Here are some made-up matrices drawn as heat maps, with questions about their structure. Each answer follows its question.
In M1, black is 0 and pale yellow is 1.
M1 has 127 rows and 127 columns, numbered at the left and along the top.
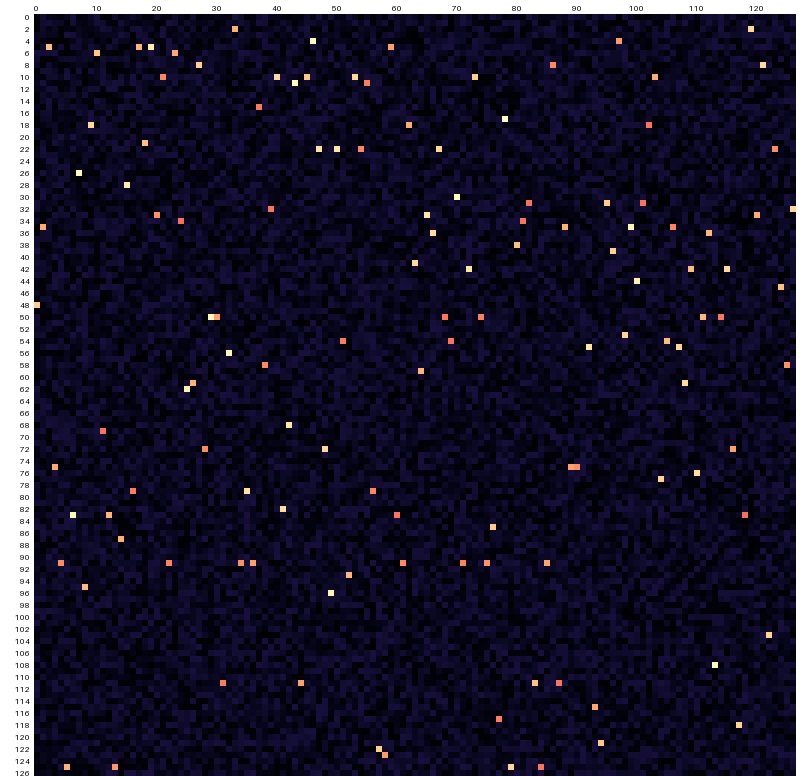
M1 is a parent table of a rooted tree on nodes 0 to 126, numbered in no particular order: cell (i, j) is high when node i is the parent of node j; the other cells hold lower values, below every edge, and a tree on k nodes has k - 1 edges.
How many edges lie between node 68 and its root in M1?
3
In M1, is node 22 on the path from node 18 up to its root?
yes
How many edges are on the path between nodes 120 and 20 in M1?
2
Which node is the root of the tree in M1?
91
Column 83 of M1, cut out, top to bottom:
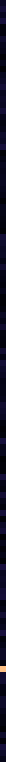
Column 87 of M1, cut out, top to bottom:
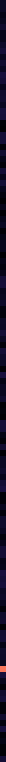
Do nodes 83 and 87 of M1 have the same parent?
yes
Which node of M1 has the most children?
91
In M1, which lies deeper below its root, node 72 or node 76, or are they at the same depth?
node 72
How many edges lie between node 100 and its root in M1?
5
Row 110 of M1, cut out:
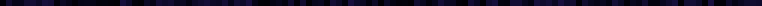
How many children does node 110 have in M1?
0
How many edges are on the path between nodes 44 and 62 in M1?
7
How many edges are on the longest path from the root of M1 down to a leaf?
10
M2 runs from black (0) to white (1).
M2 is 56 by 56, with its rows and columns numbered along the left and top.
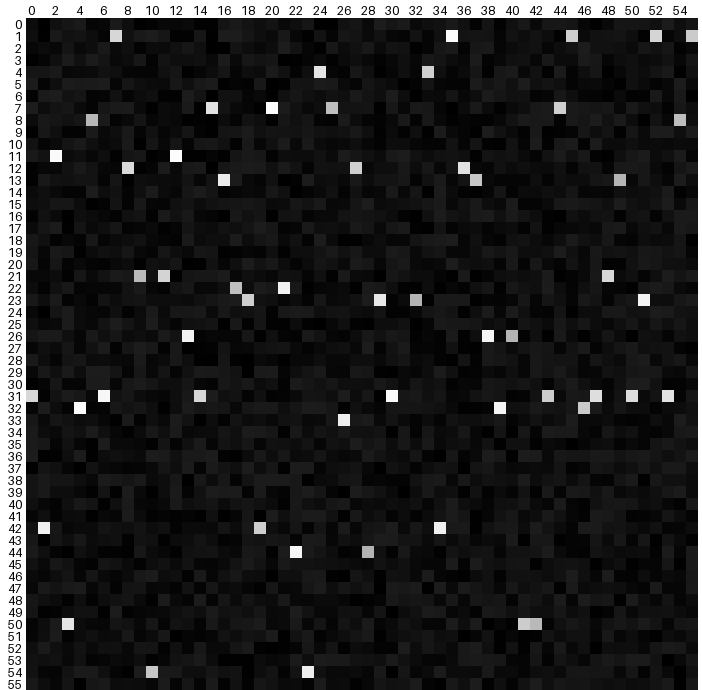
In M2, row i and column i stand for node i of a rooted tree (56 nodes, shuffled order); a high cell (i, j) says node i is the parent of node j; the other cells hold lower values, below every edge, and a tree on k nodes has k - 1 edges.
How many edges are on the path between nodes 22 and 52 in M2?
4
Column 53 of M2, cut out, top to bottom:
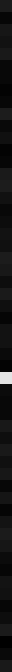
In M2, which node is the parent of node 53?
31
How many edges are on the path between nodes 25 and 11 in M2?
5
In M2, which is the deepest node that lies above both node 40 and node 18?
23
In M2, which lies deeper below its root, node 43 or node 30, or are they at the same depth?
the same depth
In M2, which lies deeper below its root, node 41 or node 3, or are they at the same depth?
the same depth
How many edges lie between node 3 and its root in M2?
2
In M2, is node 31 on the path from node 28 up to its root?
yes
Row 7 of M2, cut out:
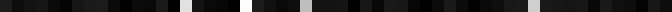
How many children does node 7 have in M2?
4
